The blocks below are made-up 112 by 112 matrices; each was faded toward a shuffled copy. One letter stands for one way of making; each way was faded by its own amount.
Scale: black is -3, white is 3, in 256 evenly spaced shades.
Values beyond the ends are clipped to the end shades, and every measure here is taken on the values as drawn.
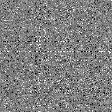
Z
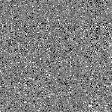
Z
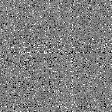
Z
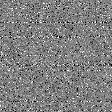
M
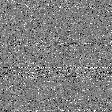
M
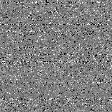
M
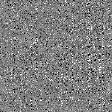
Z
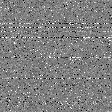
M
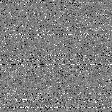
M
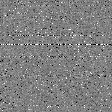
M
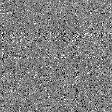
Z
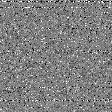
M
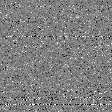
M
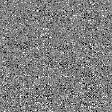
Z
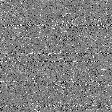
M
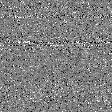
M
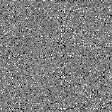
Z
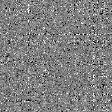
Z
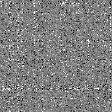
Z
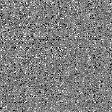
Z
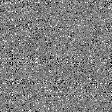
Z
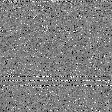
M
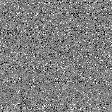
M
